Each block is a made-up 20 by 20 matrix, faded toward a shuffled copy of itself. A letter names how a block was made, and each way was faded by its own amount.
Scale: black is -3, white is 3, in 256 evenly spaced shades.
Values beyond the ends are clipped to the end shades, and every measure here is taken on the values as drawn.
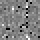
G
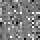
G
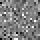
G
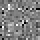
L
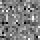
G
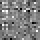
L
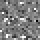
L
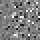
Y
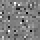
Y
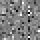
G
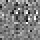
L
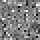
G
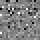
Y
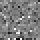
Y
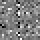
G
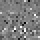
Y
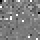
Y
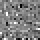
Y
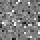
Y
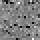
Y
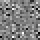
L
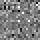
L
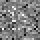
G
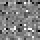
L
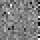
G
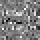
L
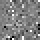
G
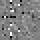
G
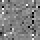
G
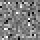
G
